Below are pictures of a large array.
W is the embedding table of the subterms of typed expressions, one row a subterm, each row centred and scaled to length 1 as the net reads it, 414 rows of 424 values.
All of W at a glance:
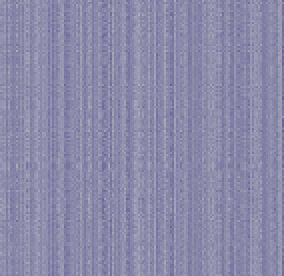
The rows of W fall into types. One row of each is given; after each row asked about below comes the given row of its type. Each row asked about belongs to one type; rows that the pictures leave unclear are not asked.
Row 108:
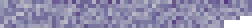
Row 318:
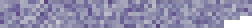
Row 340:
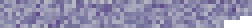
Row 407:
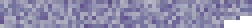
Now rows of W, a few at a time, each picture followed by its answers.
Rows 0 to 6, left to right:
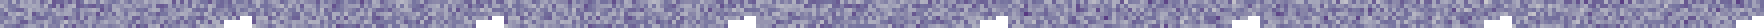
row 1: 407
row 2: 407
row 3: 340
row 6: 108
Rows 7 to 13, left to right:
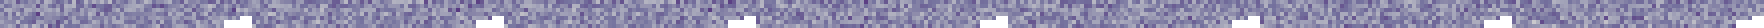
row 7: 340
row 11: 108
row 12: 407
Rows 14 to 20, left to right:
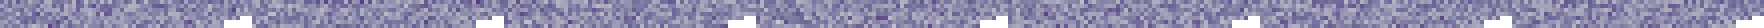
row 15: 108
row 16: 407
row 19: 108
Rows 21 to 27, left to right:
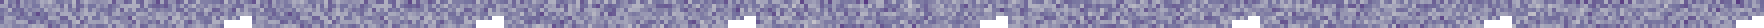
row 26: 108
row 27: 108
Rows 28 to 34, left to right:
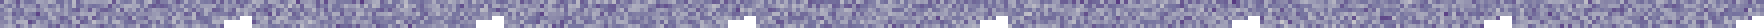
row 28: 340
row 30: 340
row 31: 108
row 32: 108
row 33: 407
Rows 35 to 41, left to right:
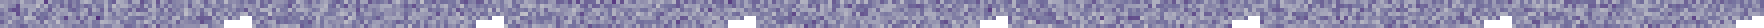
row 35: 318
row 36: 108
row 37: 108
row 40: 318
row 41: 108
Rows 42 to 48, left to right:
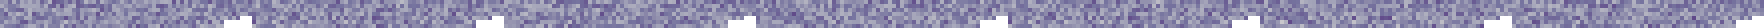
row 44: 340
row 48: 108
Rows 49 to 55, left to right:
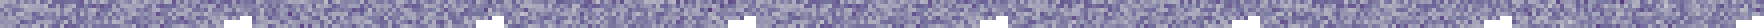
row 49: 340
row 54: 108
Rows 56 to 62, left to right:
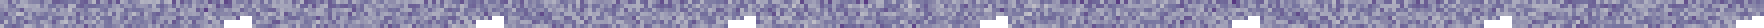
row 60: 108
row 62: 340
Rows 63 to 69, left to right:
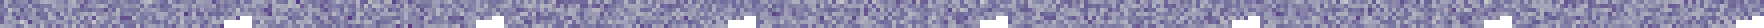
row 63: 407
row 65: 108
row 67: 318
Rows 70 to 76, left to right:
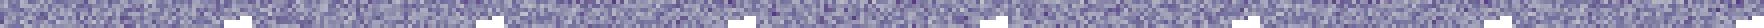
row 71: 108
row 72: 108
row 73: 340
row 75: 108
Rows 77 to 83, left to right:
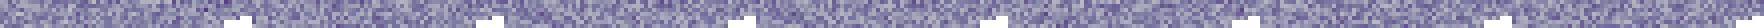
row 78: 407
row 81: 340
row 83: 407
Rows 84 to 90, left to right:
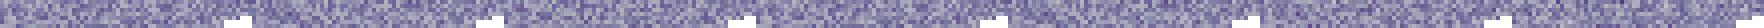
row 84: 407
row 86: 318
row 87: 407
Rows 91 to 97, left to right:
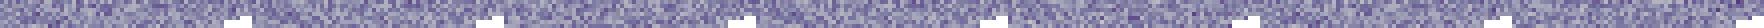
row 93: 407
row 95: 407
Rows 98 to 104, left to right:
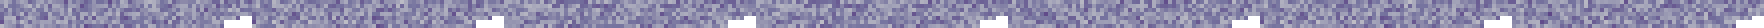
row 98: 407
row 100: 340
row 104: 340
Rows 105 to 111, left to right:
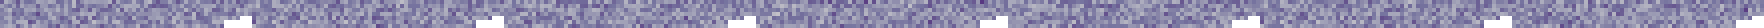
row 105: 340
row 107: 108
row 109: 340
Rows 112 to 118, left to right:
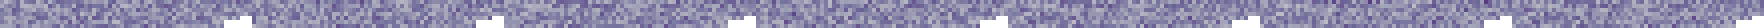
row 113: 407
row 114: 340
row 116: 108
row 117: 108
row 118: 108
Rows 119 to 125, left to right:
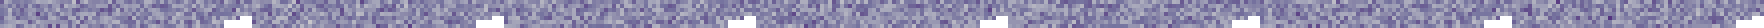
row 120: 318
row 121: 407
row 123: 340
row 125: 318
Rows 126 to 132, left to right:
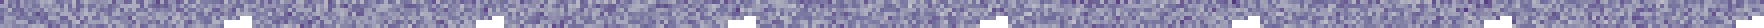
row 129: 318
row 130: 108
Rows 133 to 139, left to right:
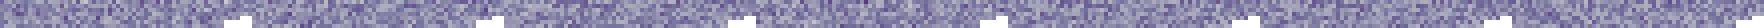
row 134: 340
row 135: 340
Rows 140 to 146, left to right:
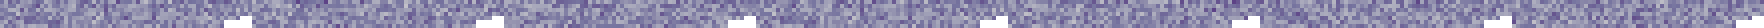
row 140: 108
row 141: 318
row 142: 340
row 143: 108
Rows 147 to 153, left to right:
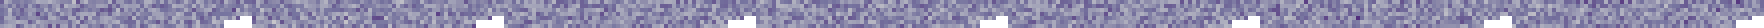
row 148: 407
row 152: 318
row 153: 108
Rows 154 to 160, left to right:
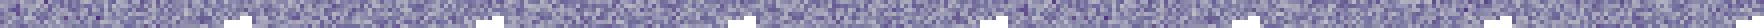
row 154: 318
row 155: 407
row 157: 318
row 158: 318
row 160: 407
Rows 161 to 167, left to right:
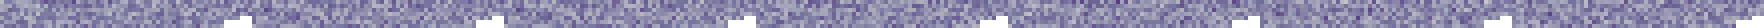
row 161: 318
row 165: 108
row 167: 340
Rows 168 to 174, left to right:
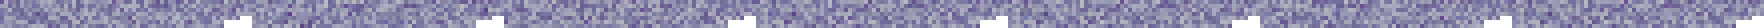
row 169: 340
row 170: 318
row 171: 340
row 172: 340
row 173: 108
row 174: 340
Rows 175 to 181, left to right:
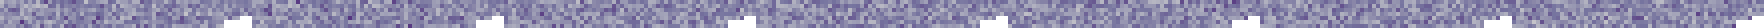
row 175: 340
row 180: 407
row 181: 407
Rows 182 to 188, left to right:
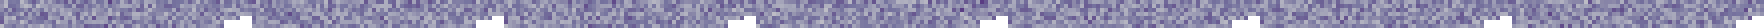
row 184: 407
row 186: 318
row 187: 318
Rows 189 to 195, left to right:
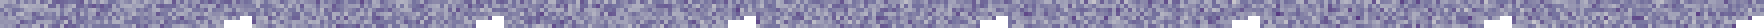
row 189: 340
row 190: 407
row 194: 340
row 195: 407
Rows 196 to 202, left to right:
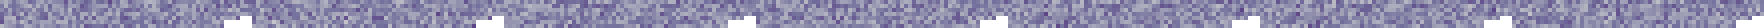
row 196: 407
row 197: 407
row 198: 340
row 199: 318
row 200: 340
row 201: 340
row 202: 108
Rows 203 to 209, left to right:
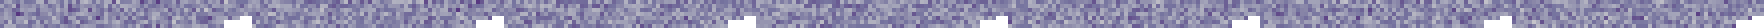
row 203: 340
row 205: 108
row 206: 340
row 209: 407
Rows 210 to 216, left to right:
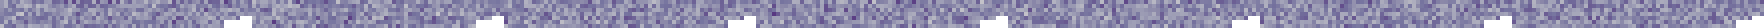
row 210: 108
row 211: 340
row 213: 340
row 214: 108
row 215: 407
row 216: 318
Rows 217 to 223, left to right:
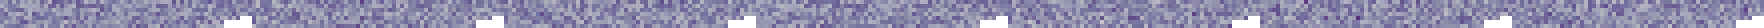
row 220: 340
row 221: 407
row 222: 318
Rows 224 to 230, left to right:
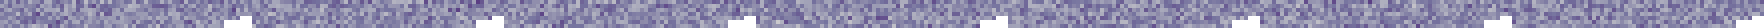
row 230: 318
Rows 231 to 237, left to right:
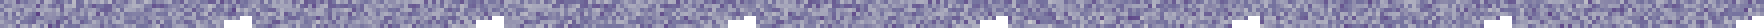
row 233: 340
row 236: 407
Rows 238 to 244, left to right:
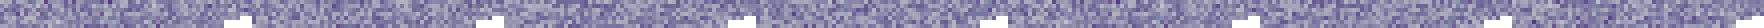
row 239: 407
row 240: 340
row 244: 340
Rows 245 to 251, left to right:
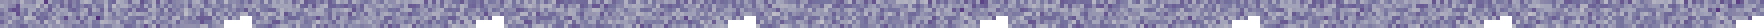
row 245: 318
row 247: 108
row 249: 108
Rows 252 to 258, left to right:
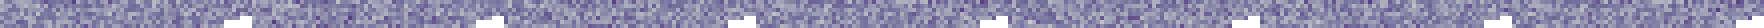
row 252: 318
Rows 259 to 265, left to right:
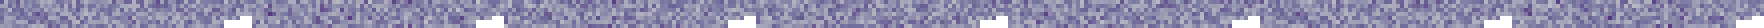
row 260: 340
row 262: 407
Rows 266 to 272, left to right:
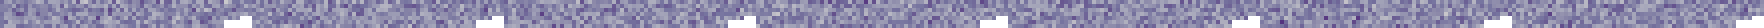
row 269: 108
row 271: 318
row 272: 340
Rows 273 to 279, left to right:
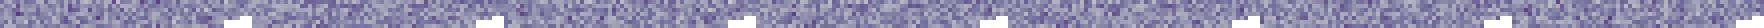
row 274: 340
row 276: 340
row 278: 407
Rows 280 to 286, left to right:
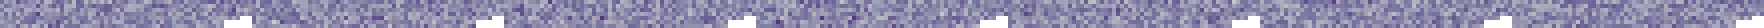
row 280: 340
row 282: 318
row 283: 318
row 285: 318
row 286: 340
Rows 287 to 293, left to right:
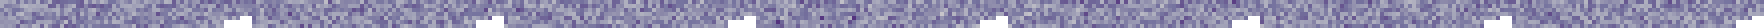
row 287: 340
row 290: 318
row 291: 108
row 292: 407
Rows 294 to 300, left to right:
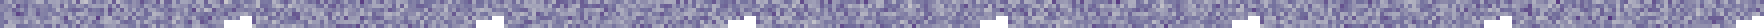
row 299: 407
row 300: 318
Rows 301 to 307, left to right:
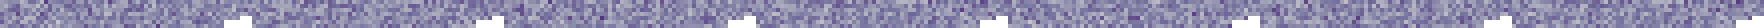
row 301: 318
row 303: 318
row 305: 407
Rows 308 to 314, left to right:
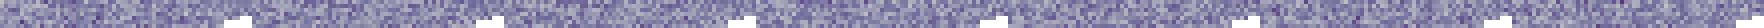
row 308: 340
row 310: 108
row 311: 318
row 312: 407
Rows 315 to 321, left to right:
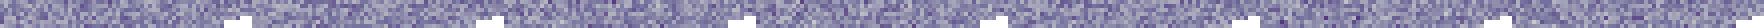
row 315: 407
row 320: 318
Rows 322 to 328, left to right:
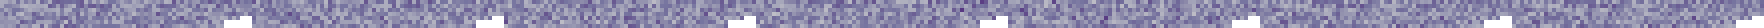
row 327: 108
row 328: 108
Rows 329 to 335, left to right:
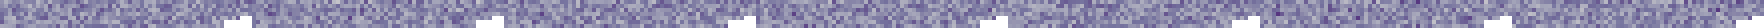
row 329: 407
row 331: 340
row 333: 340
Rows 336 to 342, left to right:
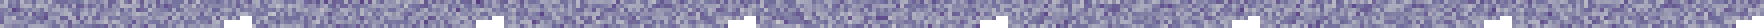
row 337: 108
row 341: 340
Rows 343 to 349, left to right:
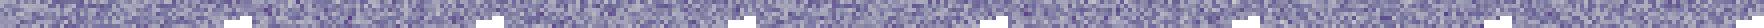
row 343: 340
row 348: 407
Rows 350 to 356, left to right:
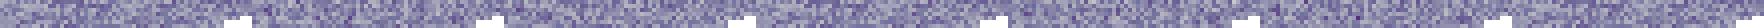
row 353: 340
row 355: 318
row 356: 340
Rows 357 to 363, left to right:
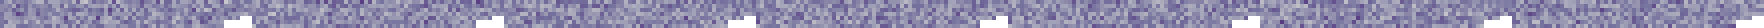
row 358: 108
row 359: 108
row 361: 407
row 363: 407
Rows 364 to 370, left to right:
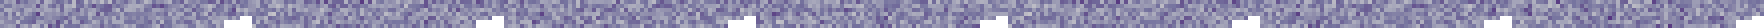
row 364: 340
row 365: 108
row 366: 340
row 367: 407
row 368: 108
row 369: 340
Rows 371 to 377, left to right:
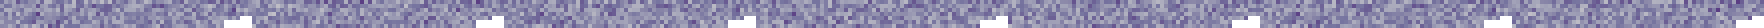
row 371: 340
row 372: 108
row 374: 340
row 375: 407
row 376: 340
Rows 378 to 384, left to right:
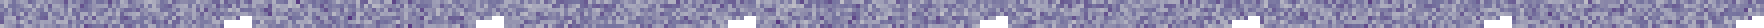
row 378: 407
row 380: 340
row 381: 340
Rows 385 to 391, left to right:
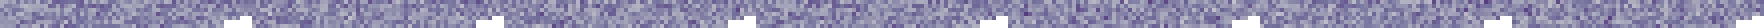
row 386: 108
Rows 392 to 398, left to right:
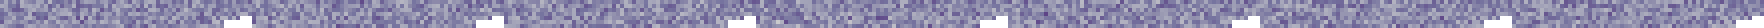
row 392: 318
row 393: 407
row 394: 407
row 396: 340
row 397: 108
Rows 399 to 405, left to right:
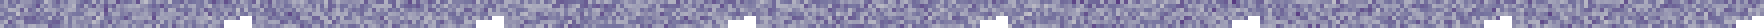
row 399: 108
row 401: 340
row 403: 108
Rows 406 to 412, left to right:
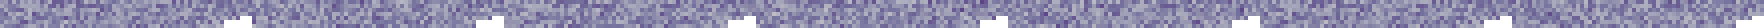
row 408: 340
